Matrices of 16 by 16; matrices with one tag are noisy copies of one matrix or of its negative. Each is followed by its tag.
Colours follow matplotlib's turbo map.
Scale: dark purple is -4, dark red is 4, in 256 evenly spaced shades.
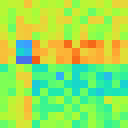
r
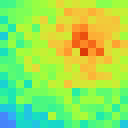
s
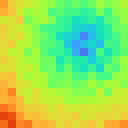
s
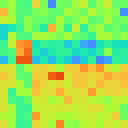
r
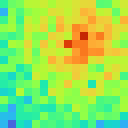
s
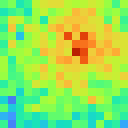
s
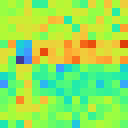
r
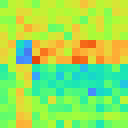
r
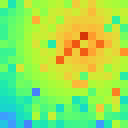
s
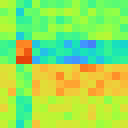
r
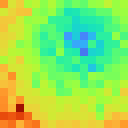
s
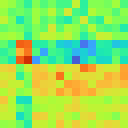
r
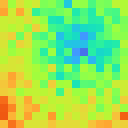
s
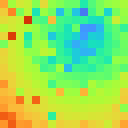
s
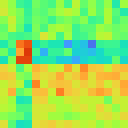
r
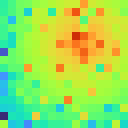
s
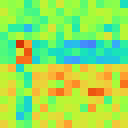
r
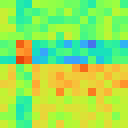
r
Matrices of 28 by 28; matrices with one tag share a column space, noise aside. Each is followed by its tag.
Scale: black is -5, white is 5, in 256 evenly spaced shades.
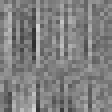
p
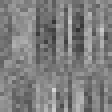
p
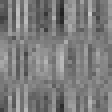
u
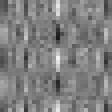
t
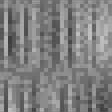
p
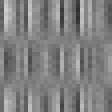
u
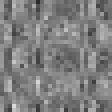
t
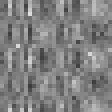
t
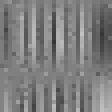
p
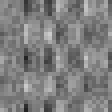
t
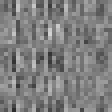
t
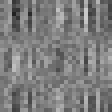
u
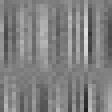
p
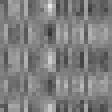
t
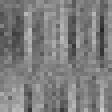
p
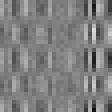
t
